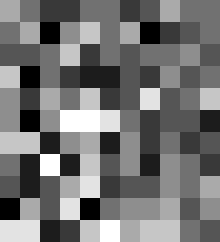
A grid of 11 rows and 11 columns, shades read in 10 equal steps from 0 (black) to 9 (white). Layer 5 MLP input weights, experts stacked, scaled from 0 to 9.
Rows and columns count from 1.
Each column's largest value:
8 8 9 9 9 9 6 8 7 5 7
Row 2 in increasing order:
0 0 2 3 4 4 4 5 6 6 7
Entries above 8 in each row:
0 0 0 0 0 2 0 1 0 0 1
